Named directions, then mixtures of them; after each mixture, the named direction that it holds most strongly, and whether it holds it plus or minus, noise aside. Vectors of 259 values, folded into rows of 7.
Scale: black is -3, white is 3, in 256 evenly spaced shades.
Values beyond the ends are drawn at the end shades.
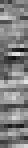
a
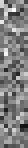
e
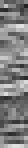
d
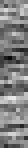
d, minus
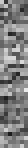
d, plus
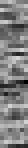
a, minus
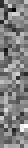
e, minus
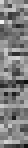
a, minus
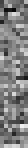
e, minus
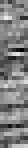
a, plus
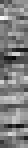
a, plus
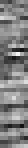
a, plus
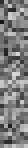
e, minus
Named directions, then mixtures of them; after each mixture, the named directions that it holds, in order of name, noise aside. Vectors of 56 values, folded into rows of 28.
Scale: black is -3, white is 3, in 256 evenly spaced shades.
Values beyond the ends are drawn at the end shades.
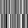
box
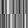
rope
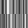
rope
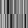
rope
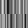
rope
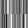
box, rope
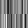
box, rope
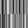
rope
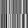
box, rope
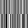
box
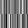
box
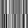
box, rope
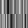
rope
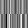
box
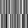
box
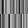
box, rope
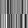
box, rope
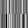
box, rope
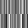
box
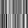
box, rope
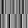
box, rope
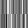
box, rope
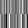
box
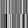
box, rope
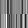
box, rope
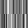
box, rope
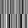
box
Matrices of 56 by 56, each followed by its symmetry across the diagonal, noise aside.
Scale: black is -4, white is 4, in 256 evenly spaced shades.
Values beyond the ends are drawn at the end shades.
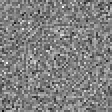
symmetric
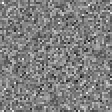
symmetric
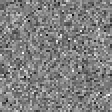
neither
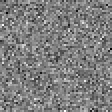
neither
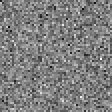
neither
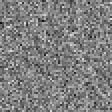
neither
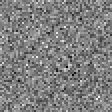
symmetric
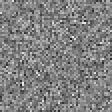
symmetric
